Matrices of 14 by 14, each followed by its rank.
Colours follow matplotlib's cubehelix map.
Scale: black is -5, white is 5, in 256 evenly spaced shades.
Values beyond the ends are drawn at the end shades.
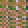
two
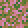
full rank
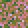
full rank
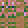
two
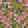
full rank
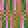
two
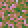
full rank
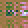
two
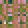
two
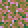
full rank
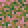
full rank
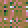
two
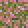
full rank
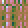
two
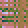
two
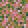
full rank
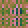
two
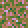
full rank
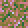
full rank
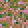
full rank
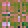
two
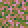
full rank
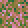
full rank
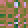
two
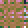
two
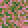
full rank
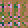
two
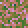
full rank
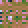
two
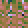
two
